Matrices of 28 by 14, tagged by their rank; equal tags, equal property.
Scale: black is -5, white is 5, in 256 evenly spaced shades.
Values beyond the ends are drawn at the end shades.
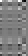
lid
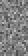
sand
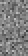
sand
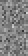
sand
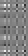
lid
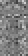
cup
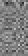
cup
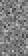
sand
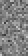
sand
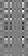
lid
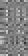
cup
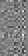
cup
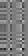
lid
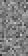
sand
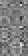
cup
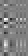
lid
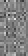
cup
